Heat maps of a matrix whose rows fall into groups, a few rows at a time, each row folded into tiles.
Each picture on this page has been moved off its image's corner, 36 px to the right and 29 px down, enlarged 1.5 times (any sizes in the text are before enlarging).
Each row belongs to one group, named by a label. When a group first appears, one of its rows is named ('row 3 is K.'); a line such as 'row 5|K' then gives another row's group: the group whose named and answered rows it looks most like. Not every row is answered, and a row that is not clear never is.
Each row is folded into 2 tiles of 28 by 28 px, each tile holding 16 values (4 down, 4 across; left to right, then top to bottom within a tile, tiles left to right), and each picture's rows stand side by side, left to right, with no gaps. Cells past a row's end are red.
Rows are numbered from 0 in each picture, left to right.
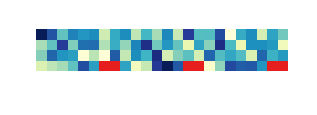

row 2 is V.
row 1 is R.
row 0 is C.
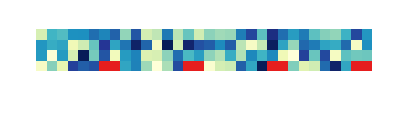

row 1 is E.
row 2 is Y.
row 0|Y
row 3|R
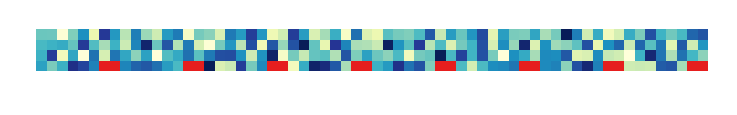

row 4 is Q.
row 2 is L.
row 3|V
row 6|L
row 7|R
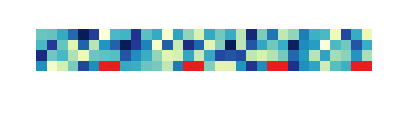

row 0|L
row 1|E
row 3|E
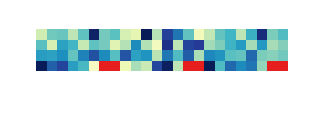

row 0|Q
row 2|Q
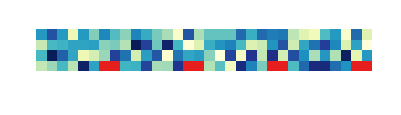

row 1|V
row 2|Y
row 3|V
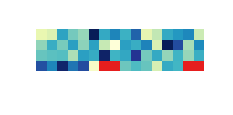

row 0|Q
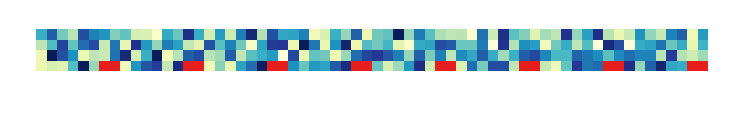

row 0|C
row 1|V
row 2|Y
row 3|V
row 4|L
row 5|L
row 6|L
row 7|Q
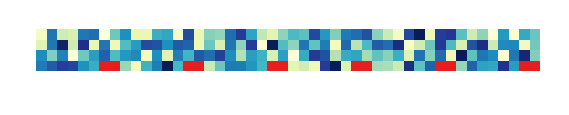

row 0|Q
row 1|V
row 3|R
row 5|V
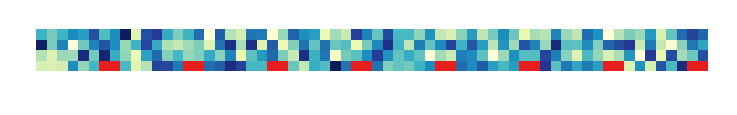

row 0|Y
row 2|Q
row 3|R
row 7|Y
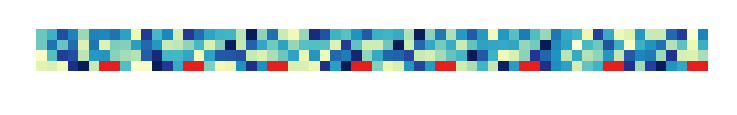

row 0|R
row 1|R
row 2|C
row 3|Y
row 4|C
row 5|C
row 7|Q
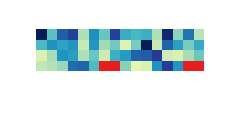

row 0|R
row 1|C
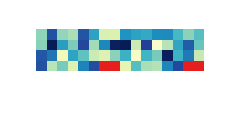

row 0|E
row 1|Y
